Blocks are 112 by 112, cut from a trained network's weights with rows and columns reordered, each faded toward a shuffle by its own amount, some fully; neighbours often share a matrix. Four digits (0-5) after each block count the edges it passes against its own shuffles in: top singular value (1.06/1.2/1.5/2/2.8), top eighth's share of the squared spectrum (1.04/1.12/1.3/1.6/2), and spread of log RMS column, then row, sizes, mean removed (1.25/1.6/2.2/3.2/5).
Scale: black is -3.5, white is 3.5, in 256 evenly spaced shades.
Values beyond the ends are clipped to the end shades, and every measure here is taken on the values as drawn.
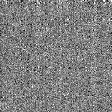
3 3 1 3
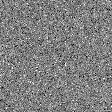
0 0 0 0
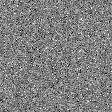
1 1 0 0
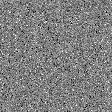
0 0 0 0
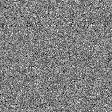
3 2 0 1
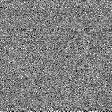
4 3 0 2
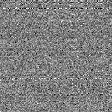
4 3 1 2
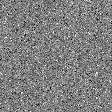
0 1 0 0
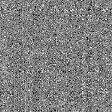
3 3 1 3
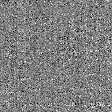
2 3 1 2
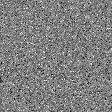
0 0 0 0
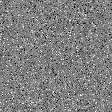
1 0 0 0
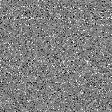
3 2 0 2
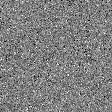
0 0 0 0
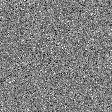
0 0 0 0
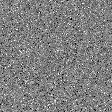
1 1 0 0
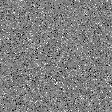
2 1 0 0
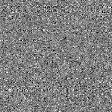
3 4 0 3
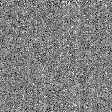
2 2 0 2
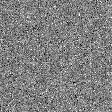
1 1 0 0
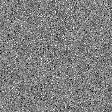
2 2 1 1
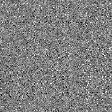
3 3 2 2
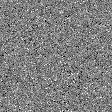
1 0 0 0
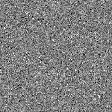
3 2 1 1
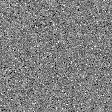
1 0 0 0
